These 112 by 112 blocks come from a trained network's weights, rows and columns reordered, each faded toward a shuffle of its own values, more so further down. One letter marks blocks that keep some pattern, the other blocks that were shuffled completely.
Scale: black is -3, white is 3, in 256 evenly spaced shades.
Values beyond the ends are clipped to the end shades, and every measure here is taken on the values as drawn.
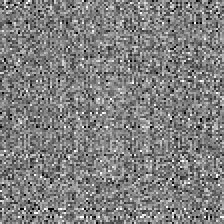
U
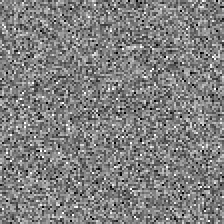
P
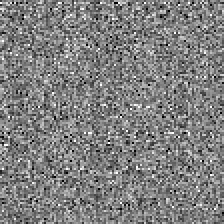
U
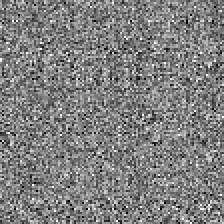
U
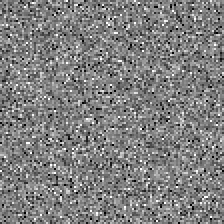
P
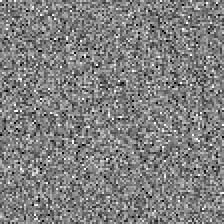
P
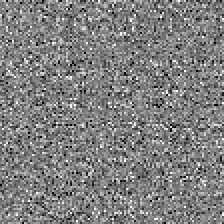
U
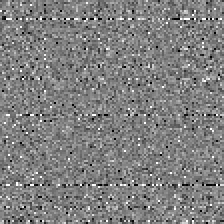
U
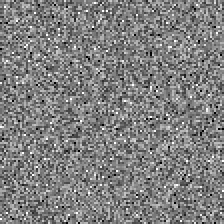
P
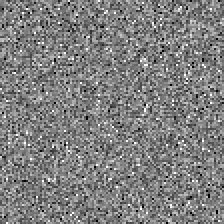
P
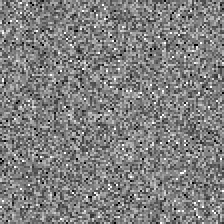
P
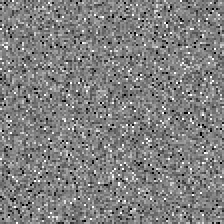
P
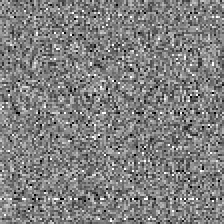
U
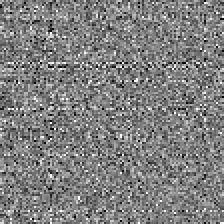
U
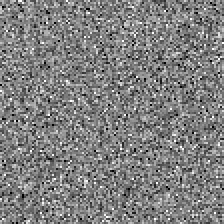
P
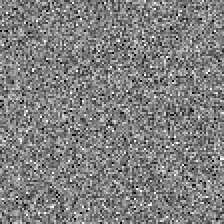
P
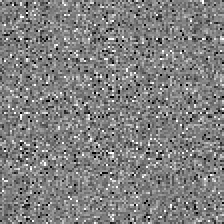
U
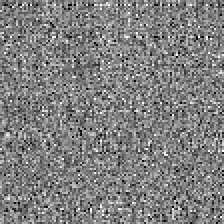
U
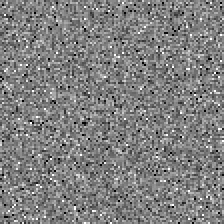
P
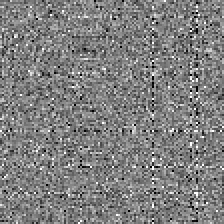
U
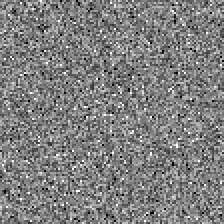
P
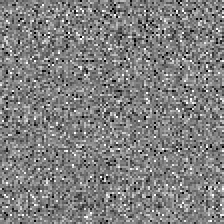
U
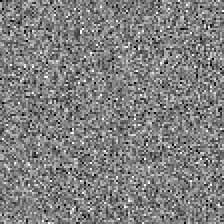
P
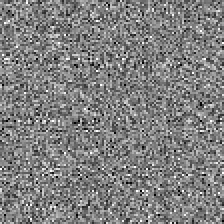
U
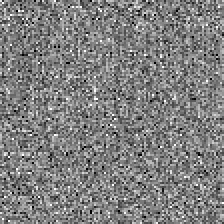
U
